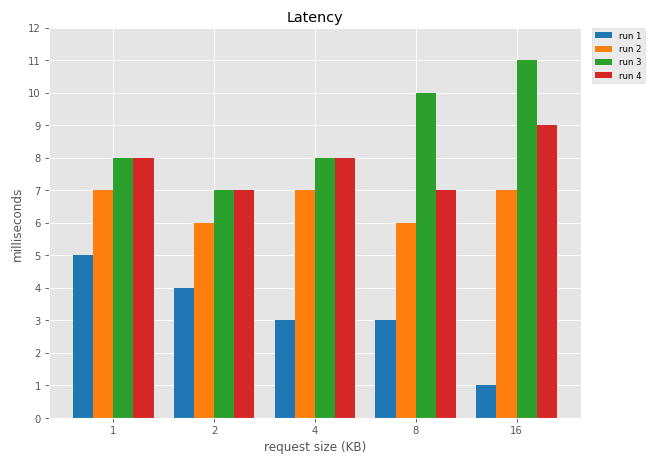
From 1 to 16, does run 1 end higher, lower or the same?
lower
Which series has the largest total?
run 3
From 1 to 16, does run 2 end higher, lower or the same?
the same
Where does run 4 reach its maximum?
16
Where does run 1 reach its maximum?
1
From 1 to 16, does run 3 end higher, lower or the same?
higher
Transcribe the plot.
Title: Latency
x-axis: request size (KB), ticks 1 2 4 8 16
y-axis: milliseconds, ticks 0 1 2 3 4 5 6 7 8 9 10 11 12
Legend: run 1, run 2, run 3, run 4
Values:
run 1: 5 4 3 3 1
run 2: 7 6 7 6 7
run 3: 8 7 8 10 11
run 4: 8 7 8 7 9
